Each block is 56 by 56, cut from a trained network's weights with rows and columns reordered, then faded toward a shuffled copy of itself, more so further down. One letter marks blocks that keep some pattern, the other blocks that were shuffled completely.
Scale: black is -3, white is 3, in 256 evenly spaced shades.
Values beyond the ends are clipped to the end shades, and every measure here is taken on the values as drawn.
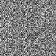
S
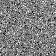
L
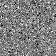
L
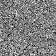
L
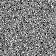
L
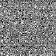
S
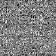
S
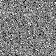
L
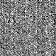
S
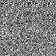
S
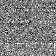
S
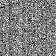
S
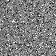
L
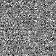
S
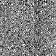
S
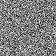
L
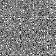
S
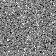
L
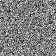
L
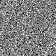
L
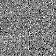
S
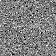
L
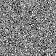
L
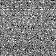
S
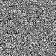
S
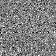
S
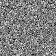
L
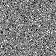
L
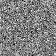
L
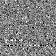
S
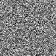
S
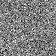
L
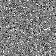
L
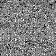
S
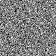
L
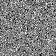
L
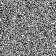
L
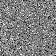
L
